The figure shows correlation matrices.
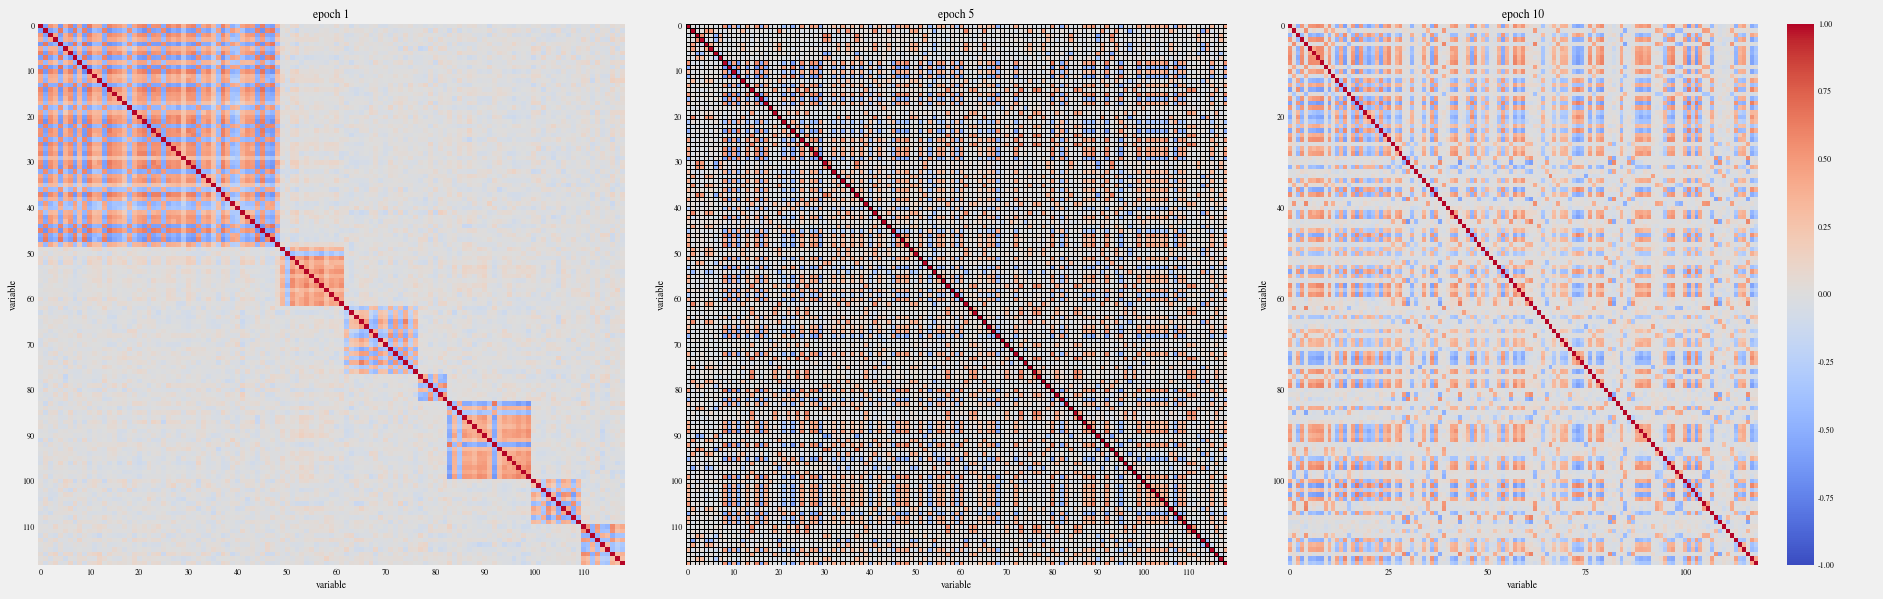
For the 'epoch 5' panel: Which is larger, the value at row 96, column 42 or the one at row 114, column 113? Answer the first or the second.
the first
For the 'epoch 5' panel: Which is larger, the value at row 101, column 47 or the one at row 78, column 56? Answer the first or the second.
the first
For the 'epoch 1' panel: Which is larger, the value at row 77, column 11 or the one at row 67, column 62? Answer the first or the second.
the second
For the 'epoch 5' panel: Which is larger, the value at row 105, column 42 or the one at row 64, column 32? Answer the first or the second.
the first
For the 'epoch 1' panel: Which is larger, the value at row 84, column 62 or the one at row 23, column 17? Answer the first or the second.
the second
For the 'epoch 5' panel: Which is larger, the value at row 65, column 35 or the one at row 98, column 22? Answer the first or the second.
the first
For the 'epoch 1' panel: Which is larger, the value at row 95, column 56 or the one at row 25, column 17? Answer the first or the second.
the first
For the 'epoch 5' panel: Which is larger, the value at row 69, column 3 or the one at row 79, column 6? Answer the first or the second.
the first
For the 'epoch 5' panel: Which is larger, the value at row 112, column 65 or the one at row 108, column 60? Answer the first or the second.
the second
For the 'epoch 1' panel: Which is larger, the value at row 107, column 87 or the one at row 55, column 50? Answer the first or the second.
the first
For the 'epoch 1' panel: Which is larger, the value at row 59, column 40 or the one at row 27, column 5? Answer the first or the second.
the second
